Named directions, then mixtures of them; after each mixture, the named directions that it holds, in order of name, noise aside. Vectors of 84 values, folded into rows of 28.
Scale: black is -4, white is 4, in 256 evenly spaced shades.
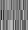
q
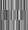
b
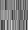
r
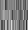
r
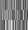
q, r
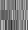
r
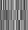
b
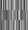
b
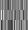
q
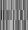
b, q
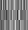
b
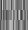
b, q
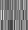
q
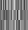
b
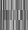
b, q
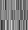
b, r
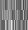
q, r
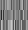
q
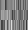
r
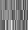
q, r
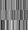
b, r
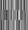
b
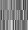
q, r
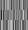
q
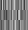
b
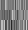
r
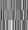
q, r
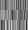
r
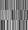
r
